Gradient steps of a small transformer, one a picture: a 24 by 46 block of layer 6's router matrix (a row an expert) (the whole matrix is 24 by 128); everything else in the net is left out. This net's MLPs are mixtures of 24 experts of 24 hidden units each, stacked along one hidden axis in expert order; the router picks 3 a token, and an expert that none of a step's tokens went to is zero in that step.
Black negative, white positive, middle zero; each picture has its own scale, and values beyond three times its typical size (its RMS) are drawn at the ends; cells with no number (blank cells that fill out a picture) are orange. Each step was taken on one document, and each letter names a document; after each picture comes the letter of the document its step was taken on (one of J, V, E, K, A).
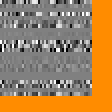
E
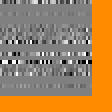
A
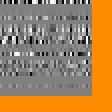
A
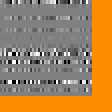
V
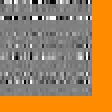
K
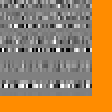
E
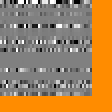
E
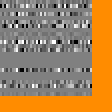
E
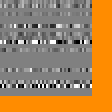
E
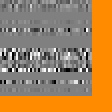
V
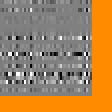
K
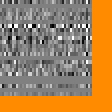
A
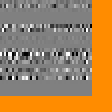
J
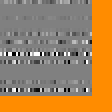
V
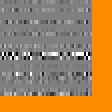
K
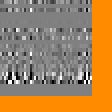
K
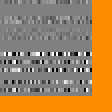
V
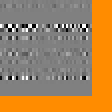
J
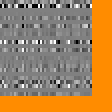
E
